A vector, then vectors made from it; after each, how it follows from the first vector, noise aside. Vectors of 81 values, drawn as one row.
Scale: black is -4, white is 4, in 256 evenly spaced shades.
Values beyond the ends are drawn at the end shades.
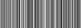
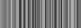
sign-scrambled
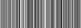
copied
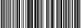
scaled up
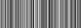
wrapped around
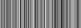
sign-scrambled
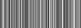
wrapped around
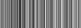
sign-scrambled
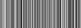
wrapped around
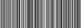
copied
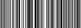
scaled up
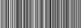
wrapped around
